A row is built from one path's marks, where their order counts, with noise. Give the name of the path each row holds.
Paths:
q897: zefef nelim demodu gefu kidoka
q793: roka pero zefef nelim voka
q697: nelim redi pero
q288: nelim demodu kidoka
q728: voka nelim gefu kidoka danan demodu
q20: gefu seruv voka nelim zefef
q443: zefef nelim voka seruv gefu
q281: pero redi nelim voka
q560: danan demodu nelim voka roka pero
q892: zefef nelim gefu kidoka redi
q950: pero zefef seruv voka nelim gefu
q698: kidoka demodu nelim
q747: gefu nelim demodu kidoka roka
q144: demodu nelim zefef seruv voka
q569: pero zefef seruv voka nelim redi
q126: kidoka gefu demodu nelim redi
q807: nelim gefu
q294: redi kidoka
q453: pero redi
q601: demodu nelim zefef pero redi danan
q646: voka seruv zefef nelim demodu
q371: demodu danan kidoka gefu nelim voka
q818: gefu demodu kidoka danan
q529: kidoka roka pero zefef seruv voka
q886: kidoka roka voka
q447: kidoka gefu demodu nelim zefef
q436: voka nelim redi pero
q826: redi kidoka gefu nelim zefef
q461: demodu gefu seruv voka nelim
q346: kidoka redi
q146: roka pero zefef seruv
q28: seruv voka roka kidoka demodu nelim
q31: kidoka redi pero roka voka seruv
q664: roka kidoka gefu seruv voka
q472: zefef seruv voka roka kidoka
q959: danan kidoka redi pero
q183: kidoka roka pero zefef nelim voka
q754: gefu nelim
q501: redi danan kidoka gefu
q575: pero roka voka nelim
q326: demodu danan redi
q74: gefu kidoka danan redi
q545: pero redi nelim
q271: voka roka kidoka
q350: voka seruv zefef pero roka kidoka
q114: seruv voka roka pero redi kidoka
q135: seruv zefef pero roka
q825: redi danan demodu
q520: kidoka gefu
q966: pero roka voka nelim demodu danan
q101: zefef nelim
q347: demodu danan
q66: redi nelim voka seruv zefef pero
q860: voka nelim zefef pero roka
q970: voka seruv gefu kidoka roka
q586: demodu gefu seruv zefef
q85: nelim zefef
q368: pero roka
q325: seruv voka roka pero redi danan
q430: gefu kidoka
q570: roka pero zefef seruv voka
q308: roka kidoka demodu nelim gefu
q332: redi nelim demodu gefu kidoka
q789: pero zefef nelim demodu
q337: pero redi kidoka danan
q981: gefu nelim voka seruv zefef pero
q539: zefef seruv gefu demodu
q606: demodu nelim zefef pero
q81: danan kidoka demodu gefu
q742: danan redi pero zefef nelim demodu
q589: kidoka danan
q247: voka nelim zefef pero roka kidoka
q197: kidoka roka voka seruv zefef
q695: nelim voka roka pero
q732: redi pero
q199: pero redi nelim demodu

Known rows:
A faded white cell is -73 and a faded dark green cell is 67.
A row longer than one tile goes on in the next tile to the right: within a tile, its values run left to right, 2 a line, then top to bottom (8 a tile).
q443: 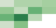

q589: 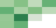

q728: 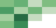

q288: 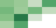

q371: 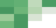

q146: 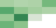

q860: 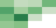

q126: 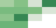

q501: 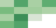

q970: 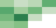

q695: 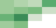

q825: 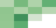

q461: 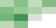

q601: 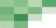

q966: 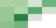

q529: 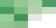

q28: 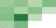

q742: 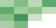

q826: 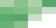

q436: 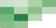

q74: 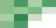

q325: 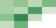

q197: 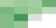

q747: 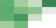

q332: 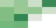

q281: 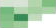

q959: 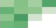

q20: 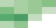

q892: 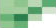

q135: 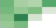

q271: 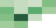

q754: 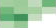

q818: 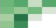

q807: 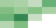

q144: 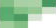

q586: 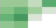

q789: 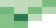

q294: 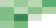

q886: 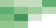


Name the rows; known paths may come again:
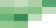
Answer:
q697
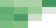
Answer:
q606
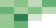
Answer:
q589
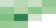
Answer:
q575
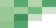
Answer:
q326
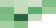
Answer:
q271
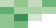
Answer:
q520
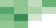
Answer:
q698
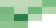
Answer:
q789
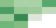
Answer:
q570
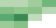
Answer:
q85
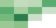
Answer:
q970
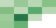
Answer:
q337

